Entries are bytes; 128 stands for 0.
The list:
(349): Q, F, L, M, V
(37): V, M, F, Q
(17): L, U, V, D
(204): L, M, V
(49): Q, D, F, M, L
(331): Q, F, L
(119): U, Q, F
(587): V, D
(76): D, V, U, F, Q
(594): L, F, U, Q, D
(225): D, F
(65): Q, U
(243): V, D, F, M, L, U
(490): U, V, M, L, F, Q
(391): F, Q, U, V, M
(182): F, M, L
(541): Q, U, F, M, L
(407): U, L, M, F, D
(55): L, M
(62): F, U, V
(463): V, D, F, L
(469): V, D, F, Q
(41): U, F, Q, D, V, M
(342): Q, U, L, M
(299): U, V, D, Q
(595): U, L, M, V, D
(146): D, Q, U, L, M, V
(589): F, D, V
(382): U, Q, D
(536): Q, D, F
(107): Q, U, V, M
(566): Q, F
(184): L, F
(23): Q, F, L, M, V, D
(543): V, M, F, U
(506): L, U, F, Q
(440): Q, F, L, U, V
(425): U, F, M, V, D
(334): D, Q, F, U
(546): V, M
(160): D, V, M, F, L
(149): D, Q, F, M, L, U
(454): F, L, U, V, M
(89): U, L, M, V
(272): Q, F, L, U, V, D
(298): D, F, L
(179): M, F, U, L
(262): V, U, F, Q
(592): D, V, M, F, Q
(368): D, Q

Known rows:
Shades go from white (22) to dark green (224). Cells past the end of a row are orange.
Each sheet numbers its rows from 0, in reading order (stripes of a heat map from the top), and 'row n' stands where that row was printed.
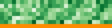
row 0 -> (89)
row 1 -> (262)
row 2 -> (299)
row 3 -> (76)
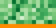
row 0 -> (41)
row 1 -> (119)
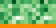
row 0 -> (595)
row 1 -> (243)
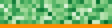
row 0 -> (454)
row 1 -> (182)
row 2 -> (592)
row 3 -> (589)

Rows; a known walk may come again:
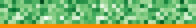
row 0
(298)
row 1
(595)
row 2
(149)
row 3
(55)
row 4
(454)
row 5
(536)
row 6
(160)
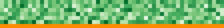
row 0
(262)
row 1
(543)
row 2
(182)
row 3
(589)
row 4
(463)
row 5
(541)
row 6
(65)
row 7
(349)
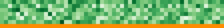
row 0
(23)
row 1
(49)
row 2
(76)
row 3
(204)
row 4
(490)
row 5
(506)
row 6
(89)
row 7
(368)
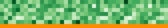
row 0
(243)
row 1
(334)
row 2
(225)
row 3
(342)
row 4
(17)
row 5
(107)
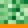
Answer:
(592)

